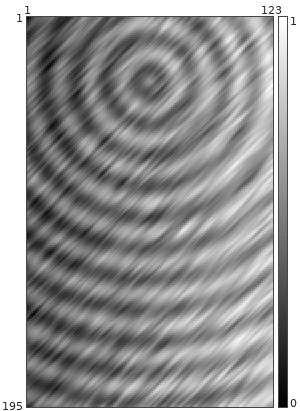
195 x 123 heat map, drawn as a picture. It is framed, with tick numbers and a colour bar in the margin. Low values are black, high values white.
Concentric rings centre on the top middle. There is an overall slope up to the right. On average the colour sits 50% of the way up the scale. There are no lone odd cells.
